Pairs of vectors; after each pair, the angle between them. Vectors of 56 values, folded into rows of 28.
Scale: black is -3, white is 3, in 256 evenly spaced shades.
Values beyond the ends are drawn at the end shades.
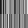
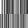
nearly opposite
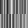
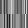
partly aligned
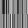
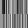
nearly parallel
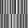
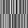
nearly opposite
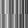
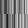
nearly opposite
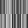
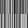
partly aligned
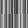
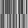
partly opposed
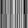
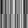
nearly parallel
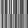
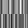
orthogonal
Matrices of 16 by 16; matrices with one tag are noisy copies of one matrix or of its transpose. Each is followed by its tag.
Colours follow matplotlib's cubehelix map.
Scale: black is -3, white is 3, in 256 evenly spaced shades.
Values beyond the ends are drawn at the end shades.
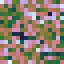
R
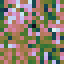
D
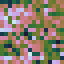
D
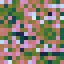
R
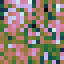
D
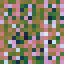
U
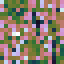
R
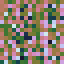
U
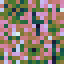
R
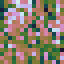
D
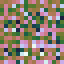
U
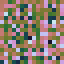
U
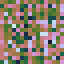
U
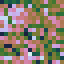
D
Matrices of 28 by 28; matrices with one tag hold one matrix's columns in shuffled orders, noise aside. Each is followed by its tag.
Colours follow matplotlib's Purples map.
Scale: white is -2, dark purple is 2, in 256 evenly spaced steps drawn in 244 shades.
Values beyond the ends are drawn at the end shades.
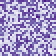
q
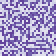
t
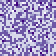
q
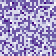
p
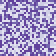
q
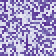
q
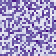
p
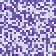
q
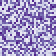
t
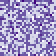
q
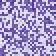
p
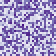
p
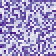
q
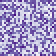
q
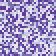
q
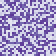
t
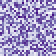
t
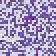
t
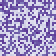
p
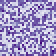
q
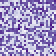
p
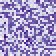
t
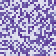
t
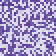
q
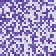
q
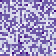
q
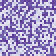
p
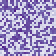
p
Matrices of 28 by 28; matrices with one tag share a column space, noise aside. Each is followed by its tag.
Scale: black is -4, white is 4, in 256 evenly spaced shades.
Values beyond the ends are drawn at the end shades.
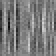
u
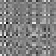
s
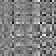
s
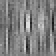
u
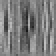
u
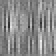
u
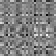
s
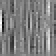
u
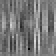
u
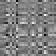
s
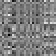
s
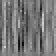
u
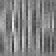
u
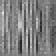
u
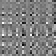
s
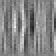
u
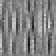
u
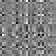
s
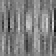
u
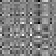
s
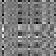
s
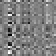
s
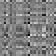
s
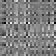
s
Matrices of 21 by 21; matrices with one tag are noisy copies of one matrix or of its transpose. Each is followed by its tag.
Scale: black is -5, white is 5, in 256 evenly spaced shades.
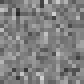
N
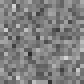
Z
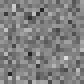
Z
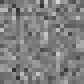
N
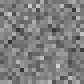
Z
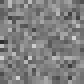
N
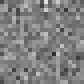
N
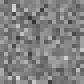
Z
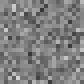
Z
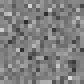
Z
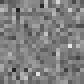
N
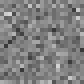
Z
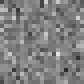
N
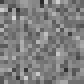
N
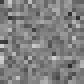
N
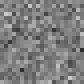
Z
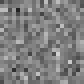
N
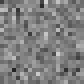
N
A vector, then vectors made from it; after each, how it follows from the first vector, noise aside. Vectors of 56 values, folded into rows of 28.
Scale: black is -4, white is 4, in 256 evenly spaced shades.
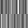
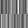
copied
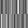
copied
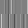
partly zeroed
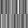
copied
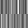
copied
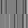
partly zeroed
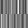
copied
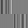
partly zeroed
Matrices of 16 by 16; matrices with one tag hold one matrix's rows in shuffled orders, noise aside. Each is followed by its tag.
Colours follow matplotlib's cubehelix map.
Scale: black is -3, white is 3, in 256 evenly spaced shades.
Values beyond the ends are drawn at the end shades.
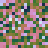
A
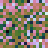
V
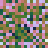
V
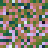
A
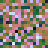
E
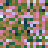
V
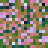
A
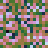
V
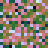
E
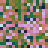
V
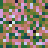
E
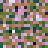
E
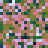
E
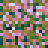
E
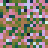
V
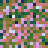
E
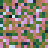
E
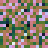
A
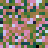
E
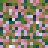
E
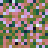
E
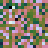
E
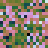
V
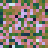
E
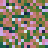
A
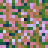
A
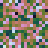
E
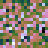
A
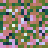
A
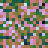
A
